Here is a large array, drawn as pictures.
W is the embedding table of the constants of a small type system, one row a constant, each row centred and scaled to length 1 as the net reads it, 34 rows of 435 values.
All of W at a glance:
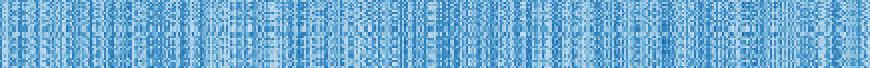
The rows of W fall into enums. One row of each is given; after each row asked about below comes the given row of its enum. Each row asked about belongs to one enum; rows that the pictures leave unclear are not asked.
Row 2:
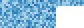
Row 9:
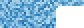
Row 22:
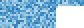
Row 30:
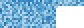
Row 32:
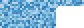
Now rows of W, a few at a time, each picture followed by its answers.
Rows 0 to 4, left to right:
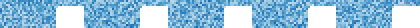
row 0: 30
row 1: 9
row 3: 9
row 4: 22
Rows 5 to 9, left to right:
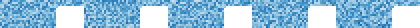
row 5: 32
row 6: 30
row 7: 32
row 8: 22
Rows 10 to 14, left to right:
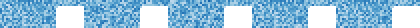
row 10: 30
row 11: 22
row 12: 2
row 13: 30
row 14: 30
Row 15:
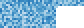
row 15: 30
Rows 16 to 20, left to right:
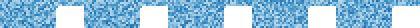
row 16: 9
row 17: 9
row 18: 22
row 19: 30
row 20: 2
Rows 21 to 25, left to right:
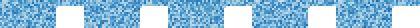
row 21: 2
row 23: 30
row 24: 32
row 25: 2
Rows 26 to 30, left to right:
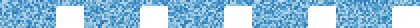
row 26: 2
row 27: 22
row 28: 22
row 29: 32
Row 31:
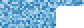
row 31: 32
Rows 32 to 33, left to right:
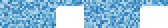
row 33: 22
